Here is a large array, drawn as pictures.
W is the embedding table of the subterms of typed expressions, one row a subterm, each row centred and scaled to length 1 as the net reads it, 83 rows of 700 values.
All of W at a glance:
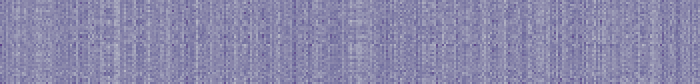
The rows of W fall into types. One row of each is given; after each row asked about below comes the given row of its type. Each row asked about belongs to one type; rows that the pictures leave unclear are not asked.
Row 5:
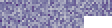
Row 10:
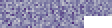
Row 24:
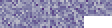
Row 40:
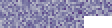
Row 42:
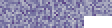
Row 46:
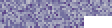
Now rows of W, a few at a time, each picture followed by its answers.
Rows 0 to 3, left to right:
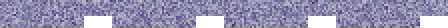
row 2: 10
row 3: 46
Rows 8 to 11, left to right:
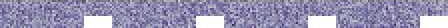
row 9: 24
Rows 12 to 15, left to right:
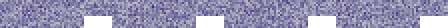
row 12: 5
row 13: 10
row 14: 42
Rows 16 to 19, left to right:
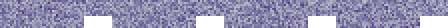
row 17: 40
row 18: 42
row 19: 46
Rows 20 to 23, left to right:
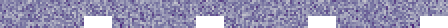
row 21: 10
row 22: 46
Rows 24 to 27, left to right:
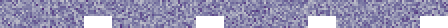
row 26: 42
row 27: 40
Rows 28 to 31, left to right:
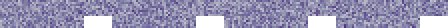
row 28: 40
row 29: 42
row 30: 40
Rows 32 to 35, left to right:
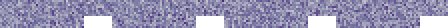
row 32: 24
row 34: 40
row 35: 46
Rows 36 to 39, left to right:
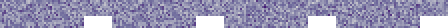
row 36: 46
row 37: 46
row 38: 5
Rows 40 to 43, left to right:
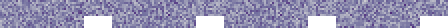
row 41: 42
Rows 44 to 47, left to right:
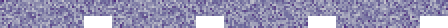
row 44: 24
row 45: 24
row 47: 24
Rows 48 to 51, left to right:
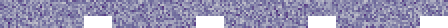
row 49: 46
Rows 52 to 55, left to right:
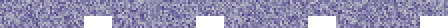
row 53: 10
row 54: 24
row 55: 46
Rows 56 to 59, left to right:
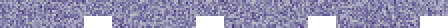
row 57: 46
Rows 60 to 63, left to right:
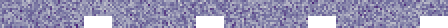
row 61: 24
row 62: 10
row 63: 5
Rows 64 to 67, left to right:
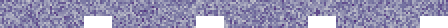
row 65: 42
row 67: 5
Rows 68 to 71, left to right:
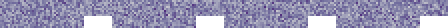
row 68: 42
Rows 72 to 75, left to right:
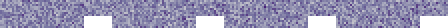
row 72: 40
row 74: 10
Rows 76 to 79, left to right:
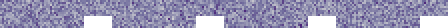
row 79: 46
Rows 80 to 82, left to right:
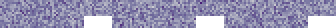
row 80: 42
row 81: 10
